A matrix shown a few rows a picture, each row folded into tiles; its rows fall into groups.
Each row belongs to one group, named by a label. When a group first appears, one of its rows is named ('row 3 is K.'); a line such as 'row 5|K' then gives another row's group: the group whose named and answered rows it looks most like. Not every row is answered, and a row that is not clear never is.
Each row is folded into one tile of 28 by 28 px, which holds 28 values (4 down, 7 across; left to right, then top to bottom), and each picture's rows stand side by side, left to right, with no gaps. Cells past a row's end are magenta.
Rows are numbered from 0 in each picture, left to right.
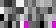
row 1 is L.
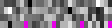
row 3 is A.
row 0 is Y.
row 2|A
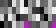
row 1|A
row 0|A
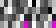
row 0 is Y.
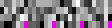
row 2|Y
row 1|L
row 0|L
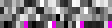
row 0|L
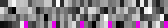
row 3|L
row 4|L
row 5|Y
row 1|A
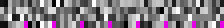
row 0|A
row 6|Y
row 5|L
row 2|Y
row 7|Y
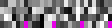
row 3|Y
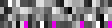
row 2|A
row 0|A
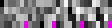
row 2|A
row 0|L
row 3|A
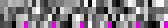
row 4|A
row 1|Y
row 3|Y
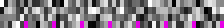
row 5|A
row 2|Y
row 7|A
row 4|Y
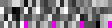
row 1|Y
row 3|L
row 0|A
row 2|Y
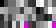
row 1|A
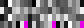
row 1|Y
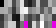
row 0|A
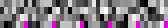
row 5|A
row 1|L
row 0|L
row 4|L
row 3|A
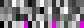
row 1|A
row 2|Y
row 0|A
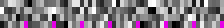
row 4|Y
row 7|Y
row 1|A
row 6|L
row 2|L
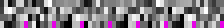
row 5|L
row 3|A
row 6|L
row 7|Y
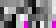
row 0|L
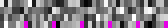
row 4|Y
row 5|L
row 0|Y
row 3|Y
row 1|Y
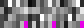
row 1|Y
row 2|Y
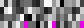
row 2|Y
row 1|L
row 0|Y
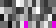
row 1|Y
